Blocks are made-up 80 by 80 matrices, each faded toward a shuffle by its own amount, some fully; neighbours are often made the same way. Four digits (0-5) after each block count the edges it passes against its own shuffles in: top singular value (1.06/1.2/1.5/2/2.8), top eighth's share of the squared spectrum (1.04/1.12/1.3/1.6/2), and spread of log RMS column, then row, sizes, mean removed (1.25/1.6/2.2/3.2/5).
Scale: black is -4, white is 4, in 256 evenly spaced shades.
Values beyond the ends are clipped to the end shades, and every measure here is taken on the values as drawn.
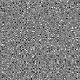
4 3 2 2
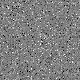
3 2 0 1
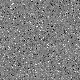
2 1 0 0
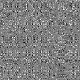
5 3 2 2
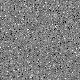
1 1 0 0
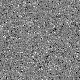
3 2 0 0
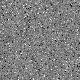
2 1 0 0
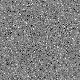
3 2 0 0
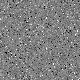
0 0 0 0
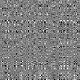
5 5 3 3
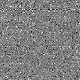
3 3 1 2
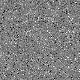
2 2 0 1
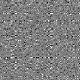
4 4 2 3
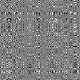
5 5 4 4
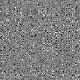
4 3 2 2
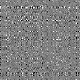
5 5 3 3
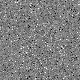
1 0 0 0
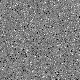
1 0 0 0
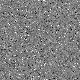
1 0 0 0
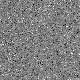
2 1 0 0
